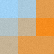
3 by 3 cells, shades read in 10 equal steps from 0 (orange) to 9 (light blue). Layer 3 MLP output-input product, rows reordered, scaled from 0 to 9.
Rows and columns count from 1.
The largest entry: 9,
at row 1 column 1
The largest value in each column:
9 8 2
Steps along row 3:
down same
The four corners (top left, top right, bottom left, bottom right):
9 2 5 2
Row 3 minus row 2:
-2 -3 2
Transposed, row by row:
9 7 5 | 8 5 2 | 2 0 2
